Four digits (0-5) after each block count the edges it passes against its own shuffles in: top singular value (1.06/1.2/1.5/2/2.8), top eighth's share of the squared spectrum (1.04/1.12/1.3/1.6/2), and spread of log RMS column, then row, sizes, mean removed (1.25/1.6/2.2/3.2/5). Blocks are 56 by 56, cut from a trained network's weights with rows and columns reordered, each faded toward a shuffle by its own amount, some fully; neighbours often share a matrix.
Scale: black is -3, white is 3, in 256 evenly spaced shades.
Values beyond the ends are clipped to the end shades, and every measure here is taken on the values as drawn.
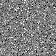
0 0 0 0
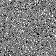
0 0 0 0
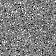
0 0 0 0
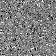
0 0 0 0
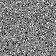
1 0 0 0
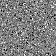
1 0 0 0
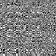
4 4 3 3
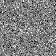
2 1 0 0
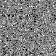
2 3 0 1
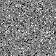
2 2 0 1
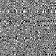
3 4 2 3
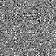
3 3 1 2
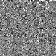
3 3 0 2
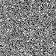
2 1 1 0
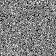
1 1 0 0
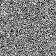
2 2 0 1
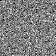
1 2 1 0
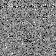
2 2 0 1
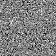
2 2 0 1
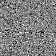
2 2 0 1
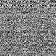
3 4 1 2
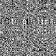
3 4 2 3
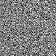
3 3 1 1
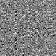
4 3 2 2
